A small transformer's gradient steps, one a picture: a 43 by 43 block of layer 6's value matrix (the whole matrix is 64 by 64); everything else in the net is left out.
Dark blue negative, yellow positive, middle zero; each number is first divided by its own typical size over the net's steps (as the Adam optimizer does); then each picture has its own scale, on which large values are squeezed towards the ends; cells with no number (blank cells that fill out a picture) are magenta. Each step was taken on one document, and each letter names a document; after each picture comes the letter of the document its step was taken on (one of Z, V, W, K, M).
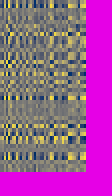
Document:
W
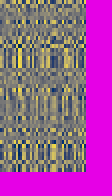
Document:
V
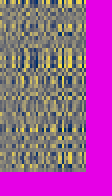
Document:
V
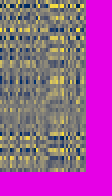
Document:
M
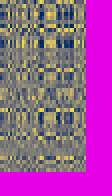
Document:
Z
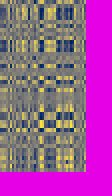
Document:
Z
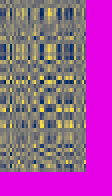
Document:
Z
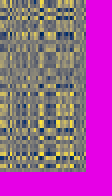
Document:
Z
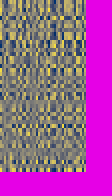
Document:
V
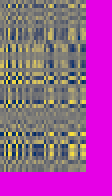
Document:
W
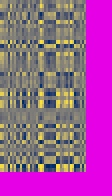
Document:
Z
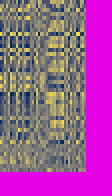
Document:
M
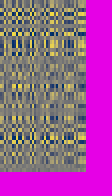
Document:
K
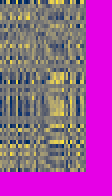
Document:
M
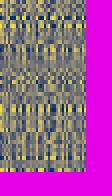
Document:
V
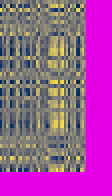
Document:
M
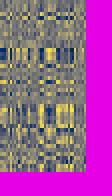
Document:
Z
